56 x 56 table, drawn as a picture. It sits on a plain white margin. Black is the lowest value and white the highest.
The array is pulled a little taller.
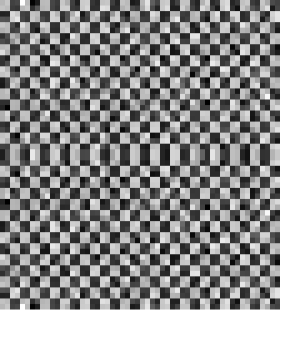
It is mirror symmetric from top to bottom. The values fall into two levels. A checkerboard runs through the table. On average the colour sits 50% of the way up the scale.
